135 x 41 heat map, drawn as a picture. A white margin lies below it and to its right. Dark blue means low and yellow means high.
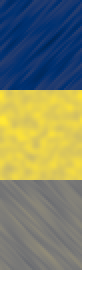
It is made of 3 by 1 panels. Panel 1,1: very low, slanting up to the right, faint in contrast. Panel 2,1: very high, blotchy, faint in contrast. Panel 3,1: middling, slanting down to the right, faint in contrast.
